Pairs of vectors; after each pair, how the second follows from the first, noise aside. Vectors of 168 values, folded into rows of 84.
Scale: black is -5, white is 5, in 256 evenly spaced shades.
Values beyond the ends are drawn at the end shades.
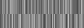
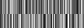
scaled up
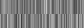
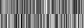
scaled up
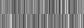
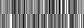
scaled up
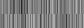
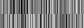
scaled up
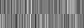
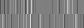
partly zeroed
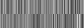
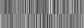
wrapped around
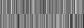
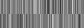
wrapped around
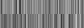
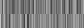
wrapped around
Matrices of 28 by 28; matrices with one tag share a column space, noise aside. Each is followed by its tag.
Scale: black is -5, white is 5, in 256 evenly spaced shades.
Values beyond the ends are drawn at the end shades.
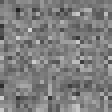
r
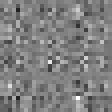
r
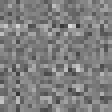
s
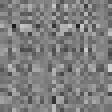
s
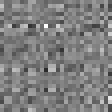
s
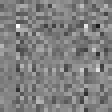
s
